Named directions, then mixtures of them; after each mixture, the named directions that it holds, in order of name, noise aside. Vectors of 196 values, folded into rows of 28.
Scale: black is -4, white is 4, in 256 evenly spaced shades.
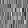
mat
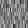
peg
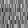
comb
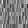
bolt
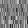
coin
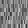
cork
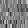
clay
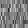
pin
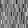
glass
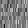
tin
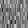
comb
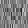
coin, mat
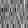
comb, peg, pin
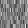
glass, peg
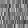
pin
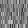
coin, cork, glass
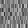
comb, cork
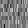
tin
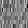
bolt, peg, tin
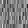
bolt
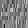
tin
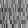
clay, comb, tin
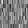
bolt, mat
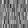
bolt, comb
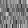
clay, coin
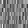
bolt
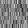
clay, coin, mat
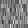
coin, pin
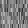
coin, glass, tin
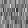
coin, mat, tin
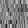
clay
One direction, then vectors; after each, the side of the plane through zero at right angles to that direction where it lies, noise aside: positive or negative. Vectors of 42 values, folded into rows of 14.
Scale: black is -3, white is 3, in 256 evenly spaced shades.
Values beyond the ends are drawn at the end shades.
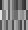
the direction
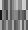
negative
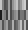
negative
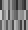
positive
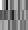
negative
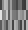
positive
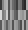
positive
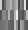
negative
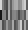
negative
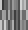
negative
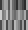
positive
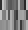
positive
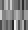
positive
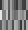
positive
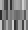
negative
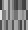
positive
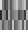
negative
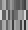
positive
